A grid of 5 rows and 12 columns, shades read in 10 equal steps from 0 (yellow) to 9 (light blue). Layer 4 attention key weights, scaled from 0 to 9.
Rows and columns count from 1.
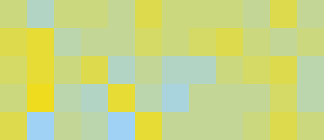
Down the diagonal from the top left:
4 1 4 7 9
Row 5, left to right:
2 9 5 6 9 1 5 5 5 4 2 4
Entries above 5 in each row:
1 1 4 5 3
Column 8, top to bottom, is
4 3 7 5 5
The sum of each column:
15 18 25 24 27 17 28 24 20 21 14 25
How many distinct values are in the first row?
4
